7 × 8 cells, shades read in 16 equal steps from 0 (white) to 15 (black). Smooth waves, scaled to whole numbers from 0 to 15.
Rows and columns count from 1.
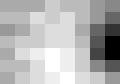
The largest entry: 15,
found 2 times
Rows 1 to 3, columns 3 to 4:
5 3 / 2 3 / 3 2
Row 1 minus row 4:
1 2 2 1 2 0 -4 -8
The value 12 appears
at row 3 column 8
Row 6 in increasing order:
0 1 2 3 4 4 7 10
